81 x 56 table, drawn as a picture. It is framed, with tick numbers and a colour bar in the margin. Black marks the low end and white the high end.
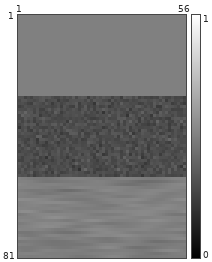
It is made of 3 by 1 panels. Panel 1,1: middling, flat. Panel 2,1: low, fine-grained, faint in contrast. Panel 3,1: middling, streaked across, faint in contrast.
